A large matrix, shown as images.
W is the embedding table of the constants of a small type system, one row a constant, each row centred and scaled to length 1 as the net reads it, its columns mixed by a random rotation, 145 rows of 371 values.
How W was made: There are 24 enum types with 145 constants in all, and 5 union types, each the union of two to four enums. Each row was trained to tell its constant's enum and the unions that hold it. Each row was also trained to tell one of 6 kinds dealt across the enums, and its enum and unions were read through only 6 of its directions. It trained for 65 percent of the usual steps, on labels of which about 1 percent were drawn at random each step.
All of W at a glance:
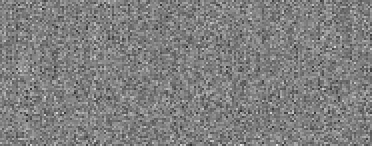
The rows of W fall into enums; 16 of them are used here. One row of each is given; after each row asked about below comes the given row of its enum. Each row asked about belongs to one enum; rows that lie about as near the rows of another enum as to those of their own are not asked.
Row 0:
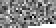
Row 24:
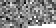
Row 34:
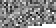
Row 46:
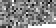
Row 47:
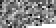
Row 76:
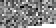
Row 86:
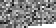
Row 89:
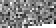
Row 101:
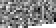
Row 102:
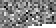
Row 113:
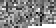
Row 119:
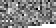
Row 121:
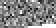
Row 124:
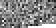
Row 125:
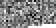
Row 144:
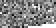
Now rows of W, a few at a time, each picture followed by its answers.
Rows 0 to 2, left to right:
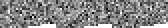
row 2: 144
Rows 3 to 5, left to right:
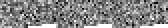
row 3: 0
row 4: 47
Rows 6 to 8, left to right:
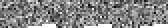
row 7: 89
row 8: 125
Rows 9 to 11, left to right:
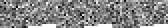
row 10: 102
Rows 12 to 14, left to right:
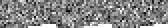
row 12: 34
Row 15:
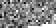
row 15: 47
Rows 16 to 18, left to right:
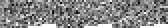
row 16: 0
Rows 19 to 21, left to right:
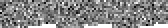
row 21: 119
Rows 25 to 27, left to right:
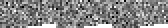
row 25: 76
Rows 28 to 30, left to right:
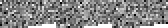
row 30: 89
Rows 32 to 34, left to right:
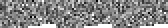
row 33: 124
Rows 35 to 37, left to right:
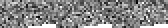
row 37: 24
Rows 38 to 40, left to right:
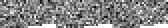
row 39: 89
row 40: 47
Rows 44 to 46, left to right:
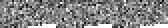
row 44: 121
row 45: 125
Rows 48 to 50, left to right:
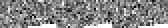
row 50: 121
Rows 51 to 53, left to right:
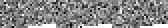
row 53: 0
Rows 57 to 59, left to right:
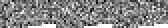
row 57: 89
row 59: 24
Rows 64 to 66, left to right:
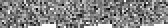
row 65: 89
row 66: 125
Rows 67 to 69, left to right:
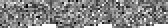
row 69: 34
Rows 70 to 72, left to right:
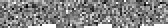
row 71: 124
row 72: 125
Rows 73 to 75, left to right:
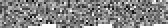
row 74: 76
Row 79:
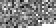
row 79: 76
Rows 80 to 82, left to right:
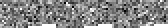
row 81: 102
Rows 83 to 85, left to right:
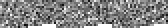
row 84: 34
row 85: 124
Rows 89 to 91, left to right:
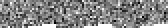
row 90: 24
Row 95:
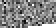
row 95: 0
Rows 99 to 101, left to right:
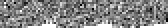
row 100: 144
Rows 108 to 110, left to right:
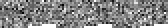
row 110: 34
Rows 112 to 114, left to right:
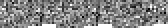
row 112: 113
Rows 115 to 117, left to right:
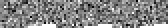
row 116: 34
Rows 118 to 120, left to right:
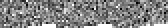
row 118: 24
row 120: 86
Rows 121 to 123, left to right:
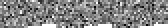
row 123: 119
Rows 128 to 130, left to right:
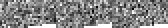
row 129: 144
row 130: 121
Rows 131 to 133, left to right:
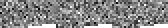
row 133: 0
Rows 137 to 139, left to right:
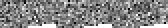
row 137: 24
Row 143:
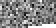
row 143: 102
